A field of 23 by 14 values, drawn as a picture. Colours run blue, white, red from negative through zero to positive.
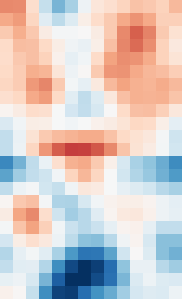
Ninth with the lowest average: bottom middle. Average level on the scale: 50%. Calmest part: top right. Seam: horizontal, 50% of the way down, the top part higher. Lone odd cells: none. Grain: blotchy.
